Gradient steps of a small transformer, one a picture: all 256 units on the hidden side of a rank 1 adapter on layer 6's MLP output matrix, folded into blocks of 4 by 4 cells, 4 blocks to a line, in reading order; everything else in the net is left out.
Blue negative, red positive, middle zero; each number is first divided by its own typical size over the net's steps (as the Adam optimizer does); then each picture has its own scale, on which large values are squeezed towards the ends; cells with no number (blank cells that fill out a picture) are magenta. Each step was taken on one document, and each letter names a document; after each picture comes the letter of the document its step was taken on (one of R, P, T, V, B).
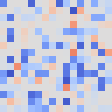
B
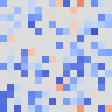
B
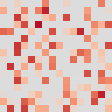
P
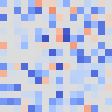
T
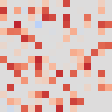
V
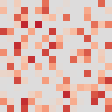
P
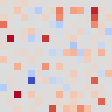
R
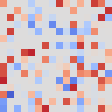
B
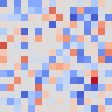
T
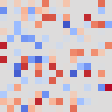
V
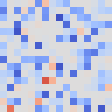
V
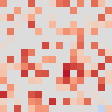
B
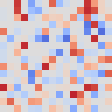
T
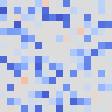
V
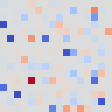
R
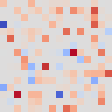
R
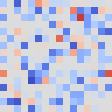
T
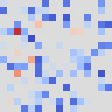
V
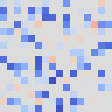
V
